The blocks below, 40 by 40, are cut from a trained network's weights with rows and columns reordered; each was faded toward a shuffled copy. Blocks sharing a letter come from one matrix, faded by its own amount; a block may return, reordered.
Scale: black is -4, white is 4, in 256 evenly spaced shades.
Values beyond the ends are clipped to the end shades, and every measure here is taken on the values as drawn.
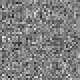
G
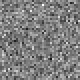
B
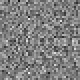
G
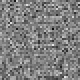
G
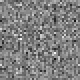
B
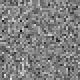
B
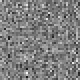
G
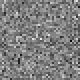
B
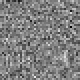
G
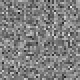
G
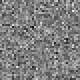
B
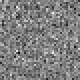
B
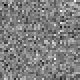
G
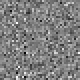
B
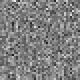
G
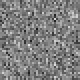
G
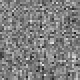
G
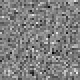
B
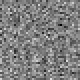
G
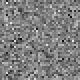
B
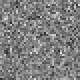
B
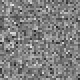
B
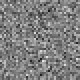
G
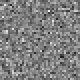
B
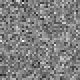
B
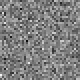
G
